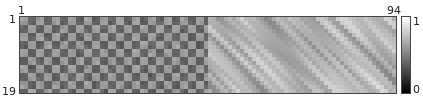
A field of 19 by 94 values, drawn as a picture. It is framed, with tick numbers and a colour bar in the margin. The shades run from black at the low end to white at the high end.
It is made of 1 by 2 panels. Panel 1,1: middling, checkered, strong in contrast. Panel 1,2: high, slanting down to the right.
